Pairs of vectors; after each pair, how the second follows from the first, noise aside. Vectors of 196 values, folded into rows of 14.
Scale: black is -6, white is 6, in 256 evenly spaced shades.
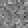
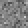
sign-scrambled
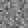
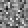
scaled up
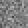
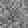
sign-scrambled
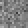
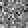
scaled up
